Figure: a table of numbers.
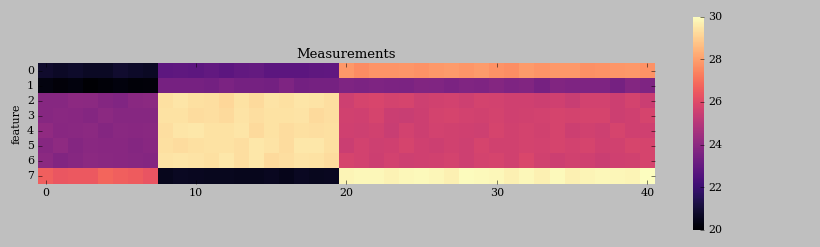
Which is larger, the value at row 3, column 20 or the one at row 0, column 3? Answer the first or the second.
the first
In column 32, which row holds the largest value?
7
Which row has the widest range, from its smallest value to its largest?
7
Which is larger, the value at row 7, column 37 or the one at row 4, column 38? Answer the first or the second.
the first
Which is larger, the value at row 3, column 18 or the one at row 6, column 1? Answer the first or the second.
the first
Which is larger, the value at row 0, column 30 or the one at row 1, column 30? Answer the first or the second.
the first
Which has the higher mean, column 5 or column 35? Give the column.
35
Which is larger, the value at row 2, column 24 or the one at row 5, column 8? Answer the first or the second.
the second
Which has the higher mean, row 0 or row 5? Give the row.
5
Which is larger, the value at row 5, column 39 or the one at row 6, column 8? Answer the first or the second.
the second
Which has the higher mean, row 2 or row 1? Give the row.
2
